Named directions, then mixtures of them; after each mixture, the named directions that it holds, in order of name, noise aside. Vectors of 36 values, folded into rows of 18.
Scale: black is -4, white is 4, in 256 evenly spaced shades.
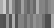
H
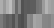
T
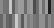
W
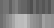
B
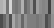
H, W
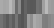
T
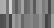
H, W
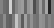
W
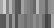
H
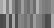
H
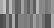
H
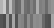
H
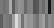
B, W
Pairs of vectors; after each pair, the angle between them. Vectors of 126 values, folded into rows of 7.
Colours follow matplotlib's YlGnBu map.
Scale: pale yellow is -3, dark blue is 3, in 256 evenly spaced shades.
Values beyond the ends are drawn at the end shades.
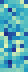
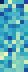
partly aligned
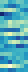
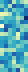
orthogonal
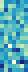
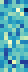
partly aligned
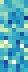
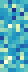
orthogonal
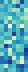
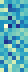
partly opposed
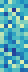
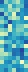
partly aligned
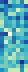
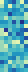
partly opposed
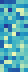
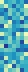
partly opposed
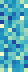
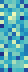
nearly opposite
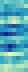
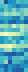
nearly opposite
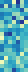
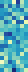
nearly parallel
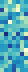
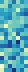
partly aligned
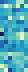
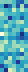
nearly opposite
